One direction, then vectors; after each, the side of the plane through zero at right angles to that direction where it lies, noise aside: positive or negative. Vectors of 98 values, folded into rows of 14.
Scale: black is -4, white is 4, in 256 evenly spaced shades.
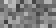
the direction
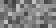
negative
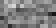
positive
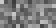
negative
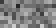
positive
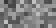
negative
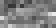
negative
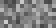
negative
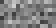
positive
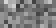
positive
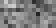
positive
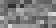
negative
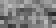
positive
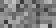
positive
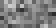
positive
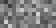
negative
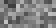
negative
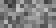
negative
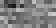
negative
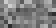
positive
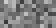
positive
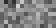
negative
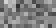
positive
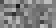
positive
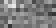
positive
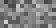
negative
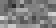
negative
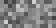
negative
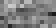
positive
